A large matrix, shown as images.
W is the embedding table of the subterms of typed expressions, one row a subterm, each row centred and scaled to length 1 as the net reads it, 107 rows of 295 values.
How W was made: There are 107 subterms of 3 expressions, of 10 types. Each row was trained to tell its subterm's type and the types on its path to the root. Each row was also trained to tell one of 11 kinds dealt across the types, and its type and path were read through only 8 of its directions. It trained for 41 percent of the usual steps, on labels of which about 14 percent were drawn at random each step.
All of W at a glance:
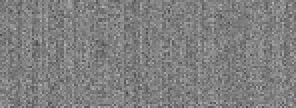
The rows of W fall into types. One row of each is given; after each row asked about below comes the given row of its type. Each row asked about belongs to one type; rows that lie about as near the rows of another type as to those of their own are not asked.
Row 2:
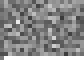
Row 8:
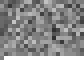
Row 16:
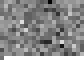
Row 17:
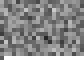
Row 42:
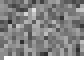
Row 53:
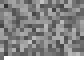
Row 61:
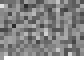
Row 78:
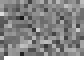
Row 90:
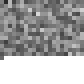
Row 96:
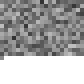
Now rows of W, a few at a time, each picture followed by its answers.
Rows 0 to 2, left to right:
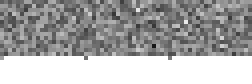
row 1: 61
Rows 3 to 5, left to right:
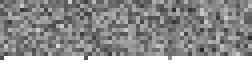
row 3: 90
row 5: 8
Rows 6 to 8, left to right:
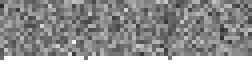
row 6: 17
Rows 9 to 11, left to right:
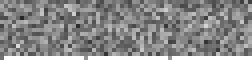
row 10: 96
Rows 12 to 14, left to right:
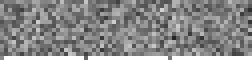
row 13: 78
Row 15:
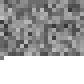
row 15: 8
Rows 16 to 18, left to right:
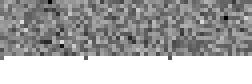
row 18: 53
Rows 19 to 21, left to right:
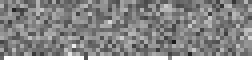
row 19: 90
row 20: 53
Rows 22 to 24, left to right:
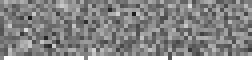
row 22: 2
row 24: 53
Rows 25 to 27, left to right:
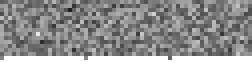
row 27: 17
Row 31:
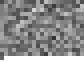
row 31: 90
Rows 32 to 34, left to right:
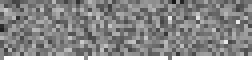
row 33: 2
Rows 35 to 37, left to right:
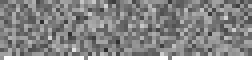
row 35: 61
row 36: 17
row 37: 8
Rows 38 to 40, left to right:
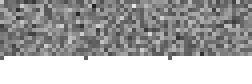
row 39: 16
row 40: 90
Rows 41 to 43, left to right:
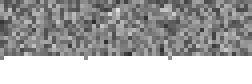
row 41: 8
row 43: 8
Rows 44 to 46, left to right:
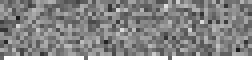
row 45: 53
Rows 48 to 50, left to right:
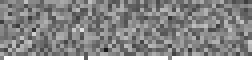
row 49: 53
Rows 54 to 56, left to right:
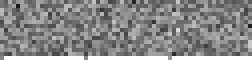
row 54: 90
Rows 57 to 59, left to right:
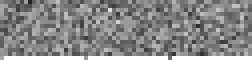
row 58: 96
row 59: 2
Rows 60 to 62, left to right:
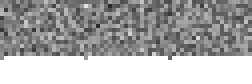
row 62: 17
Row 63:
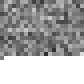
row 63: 96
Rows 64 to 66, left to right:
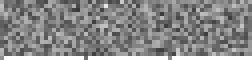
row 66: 2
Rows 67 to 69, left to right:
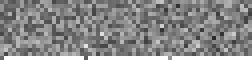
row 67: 78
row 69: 61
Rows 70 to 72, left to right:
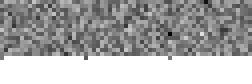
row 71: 17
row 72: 61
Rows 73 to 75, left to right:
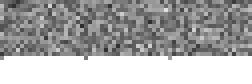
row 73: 8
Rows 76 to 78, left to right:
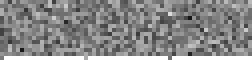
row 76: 2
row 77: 61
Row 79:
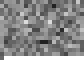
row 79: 53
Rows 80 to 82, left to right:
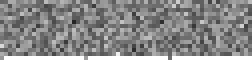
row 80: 61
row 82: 17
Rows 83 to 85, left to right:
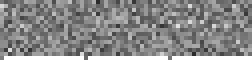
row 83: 61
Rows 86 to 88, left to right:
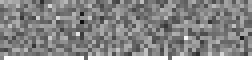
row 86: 16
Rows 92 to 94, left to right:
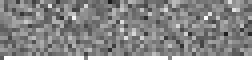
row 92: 78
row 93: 90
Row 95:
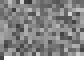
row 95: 53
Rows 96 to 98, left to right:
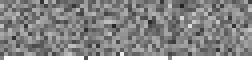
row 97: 78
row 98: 8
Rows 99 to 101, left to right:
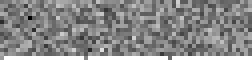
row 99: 61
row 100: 2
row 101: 78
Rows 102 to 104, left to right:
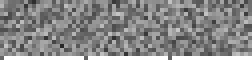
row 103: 17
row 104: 90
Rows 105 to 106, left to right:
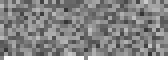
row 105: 90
